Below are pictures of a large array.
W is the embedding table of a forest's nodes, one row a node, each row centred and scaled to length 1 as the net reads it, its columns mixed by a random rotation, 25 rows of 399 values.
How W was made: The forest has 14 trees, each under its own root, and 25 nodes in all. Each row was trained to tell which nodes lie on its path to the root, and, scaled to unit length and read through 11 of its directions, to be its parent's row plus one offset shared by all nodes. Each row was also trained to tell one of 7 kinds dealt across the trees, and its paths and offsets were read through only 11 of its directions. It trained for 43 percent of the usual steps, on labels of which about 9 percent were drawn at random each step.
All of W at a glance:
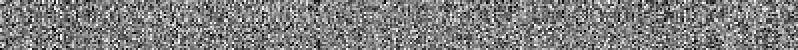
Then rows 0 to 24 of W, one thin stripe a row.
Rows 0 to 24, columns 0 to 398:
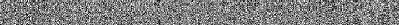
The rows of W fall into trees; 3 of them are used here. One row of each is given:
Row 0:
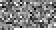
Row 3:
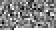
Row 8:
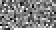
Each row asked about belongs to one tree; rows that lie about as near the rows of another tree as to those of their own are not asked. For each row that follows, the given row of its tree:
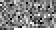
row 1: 0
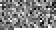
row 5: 0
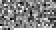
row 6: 8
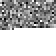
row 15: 0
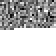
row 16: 3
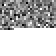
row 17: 8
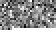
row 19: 8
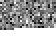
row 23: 0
